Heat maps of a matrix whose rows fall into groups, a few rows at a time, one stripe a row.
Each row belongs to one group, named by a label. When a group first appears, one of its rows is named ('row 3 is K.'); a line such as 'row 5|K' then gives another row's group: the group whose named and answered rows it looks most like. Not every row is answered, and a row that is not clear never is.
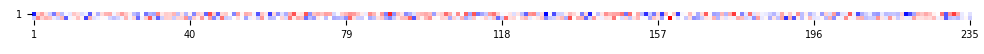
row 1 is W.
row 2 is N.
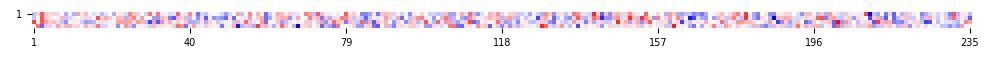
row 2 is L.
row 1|L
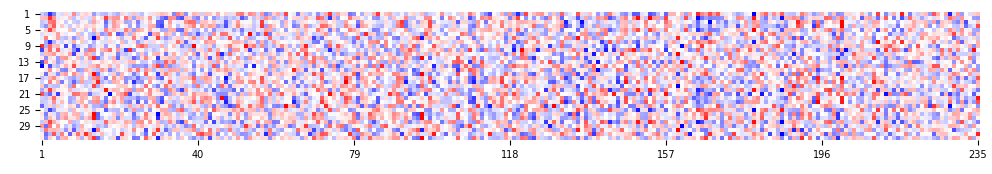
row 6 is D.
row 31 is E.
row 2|L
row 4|E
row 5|L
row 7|N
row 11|N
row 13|W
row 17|E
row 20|L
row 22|E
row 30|N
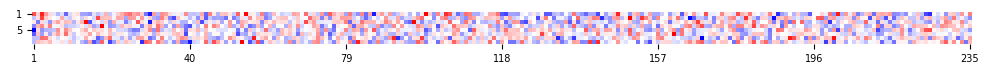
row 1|W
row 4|D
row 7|E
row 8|D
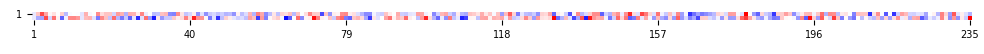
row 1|L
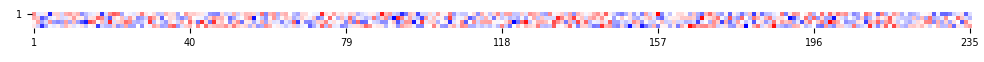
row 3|N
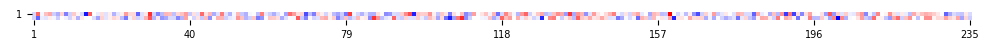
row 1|N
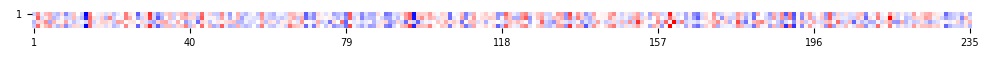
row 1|N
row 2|N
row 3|W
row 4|N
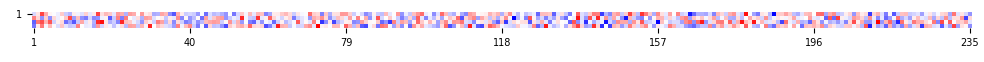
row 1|L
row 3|D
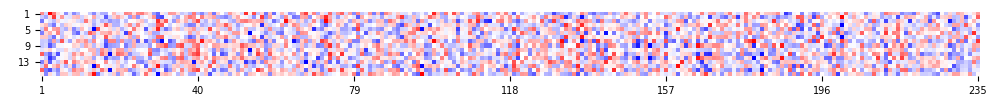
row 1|W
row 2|E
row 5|N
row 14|N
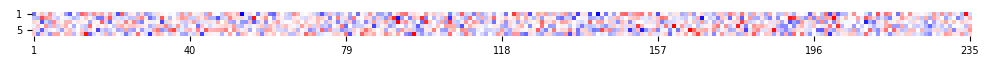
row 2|E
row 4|W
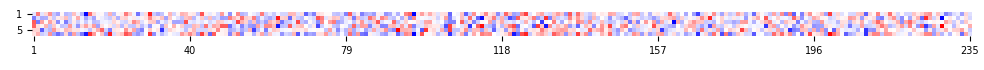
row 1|N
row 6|N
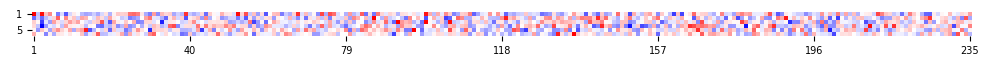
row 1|W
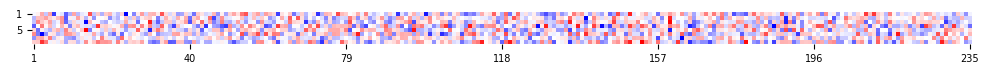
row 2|N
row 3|N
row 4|L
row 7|D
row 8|L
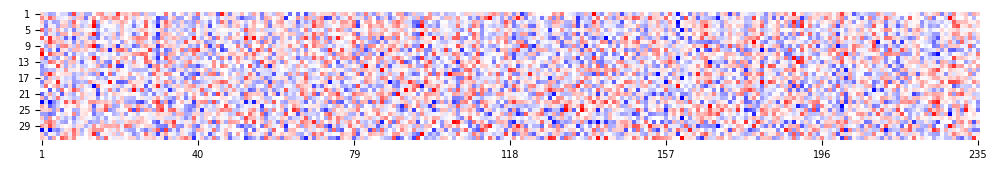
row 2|L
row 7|W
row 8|L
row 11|W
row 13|E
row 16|D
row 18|D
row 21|W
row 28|W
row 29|L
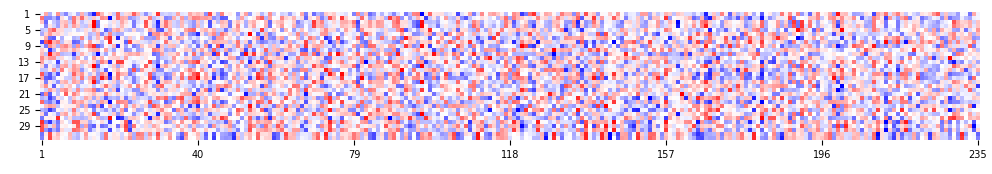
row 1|N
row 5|E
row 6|D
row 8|D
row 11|W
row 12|L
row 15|E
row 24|D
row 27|D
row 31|L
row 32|L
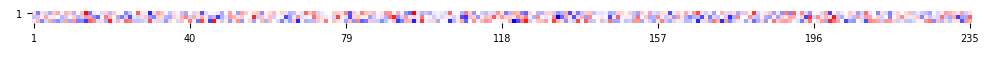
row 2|E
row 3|N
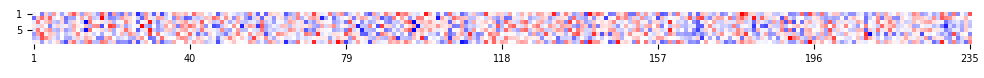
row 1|E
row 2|D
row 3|N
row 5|N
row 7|E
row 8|E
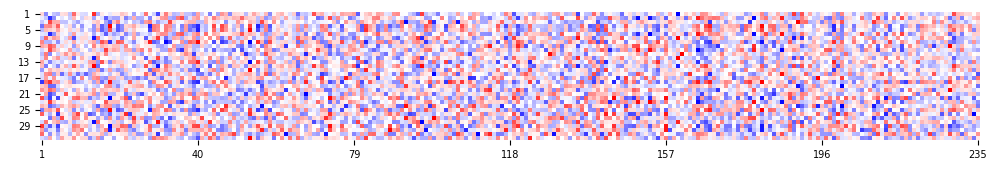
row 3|E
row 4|D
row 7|N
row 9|L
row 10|L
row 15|D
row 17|E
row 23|L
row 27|E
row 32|D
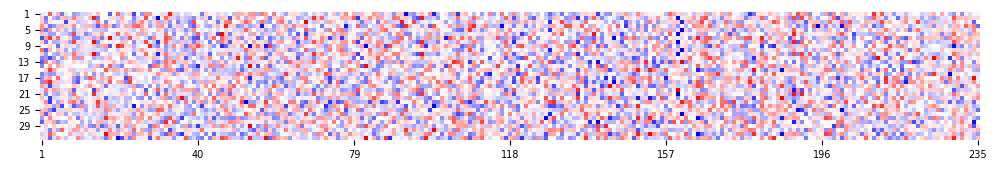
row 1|E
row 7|D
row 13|W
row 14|D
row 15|L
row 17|D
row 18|D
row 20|N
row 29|D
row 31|L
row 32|D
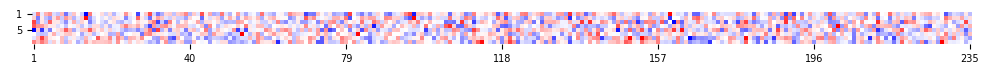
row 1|N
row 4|W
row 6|D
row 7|L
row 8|L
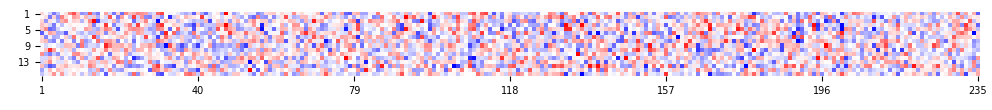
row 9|L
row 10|L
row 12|E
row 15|D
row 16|E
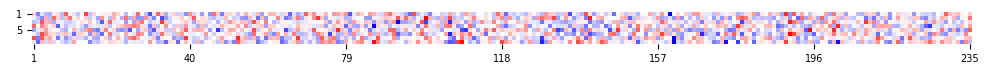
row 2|E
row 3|E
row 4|W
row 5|E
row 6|E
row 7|W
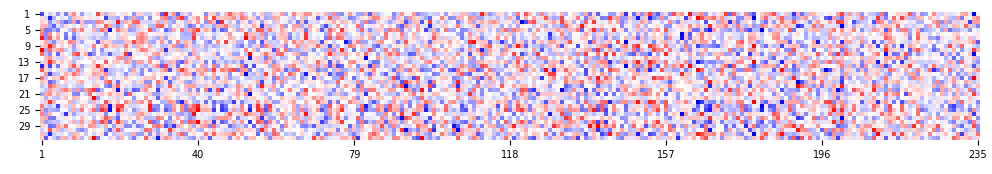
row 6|W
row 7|W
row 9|L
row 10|W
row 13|L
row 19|E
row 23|L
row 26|W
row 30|E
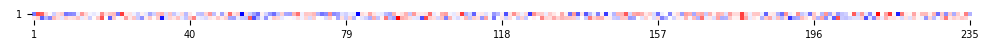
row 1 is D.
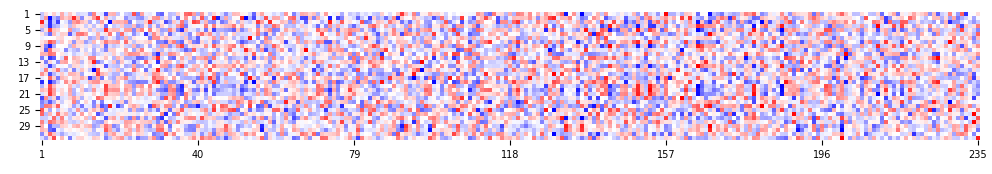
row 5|L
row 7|D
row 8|L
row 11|W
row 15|N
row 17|D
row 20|L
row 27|E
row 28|W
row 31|W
